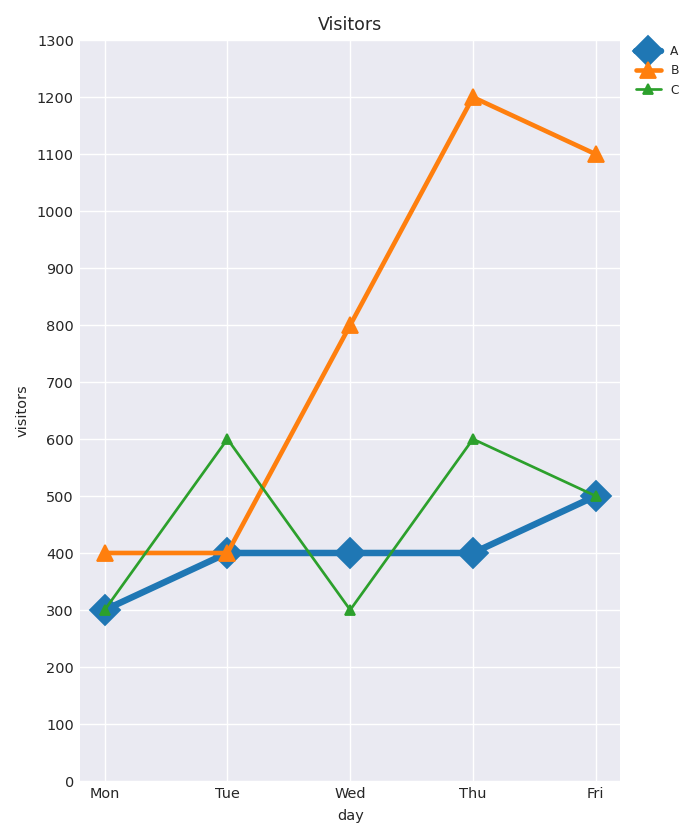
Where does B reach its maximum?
Thu
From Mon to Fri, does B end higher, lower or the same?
higher
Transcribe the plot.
Title: Visitors
x-axis: day, ticks Mon Tue Wed Thu Fri
y-axis: visitors, ticks 0 100 200 300 400 500 600 700 800 900 1000 1100 1200 1300
Legend: A, B, C
Values:
A: 300 400 400 400 500
B: 400 400 800 1200 1100
C: 300 600 300 600 500
